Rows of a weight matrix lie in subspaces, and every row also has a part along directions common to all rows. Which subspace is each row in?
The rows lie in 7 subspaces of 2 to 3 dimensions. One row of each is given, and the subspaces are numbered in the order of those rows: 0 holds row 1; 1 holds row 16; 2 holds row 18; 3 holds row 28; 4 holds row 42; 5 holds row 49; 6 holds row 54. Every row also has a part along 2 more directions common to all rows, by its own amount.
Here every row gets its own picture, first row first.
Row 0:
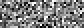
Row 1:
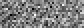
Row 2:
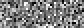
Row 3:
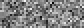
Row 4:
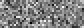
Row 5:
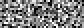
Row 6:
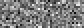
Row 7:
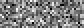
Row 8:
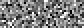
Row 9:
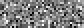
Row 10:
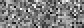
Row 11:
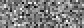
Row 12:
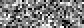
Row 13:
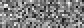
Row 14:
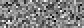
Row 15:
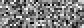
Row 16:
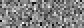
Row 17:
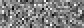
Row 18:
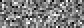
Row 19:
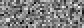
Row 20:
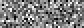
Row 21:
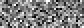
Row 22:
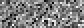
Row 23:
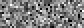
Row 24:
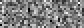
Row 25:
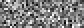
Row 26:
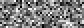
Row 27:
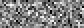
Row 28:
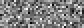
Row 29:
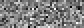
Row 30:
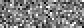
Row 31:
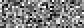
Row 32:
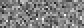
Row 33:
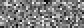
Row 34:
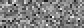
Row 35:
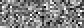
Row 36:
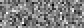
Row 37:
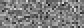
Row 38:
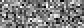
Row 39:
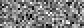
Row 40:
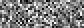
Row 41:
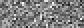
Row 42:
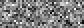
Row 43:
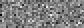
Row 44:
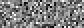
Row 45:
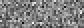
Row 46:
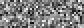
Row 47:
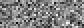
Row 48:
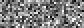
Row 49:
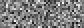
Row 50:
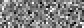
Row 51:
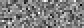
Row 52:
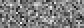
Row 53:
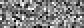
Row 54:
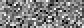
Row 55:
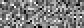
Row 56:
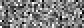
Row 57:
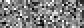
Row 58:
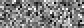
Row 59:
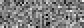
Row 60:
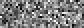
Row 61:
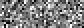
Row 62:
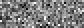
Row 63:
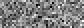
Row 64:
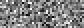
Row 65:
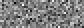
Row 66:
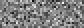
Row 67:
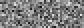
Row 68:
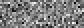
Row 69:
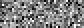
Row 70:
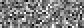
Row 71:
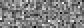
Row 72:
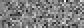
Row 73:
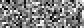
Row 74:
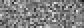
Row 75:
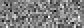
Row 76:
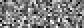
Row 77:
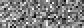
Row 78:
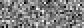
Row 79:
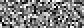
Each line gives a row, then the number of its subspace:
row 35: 2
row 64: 0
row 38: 2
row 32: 4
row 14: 6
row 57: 3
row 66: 5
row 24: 5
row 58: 4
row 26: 4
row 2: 1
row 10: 5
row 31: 2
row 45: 1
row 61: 6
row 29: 3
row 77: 0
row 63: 0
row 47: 4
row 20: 2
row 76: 5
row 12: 4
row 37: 5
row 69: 2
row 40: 4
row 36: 1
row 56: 1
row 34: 6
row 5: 5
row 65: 2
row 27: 4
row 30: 6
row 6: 5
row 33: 6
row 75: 2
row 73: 3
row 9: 3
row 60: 0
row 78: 6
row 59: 6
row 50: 6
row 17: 4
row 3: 0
